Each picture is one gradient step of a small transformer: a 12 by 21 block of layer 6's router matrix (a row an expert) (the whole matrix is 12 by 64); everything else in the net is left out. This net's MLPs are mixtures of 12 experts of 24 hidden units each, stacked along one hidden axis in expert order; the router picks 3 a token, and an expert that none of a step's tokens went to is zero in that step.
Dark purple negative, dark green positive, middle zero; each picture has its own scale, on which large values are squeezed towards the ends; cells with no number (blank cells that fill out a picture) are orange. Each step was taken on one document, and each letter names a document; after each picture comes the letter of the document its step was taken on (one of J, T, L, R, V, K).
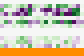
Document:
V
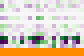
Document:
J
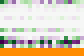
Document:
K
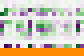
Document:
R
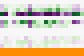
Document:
V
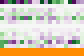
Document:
K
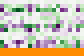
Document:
R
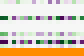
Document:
K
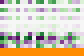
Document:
J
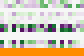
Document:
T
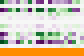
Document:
J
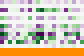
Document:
J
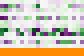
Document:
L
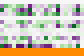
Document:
R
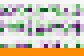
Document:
R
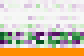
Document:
J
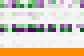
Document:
T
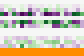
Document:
V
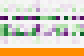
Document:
L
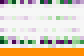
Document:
K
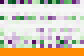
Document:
K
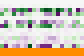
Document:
V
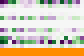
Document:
K
